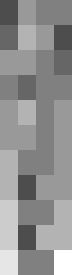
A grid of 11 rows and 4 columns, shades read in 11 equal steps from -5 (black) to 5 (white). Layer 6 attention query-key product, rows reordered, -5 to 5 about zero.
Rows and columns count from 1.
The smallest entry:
-2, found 4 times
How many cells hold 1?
12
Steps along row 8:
down up same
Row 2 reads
-1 2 1 -2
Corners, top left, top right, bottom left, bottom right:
-2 0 4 5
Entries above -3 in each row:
4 4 4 4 4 4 4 4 4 4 4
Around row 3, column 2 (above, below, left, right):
2 -1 1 0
